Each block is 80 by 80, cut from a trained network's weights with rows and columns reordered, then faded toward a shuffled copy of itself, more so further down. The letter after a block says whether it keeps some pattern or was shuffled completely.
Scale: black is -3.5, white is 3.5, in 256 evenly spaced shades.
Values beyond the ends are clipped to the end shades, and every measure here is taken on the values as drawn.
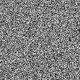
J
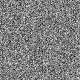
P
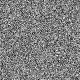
J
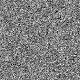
P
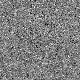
J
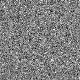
P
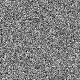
P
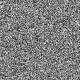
J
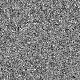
P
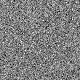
J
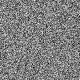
J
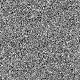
P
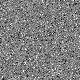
J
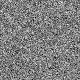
J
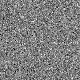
J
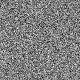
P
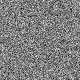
J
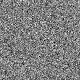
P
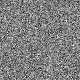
J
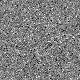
J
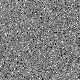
J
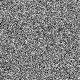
J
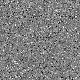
P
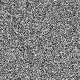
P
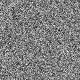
J
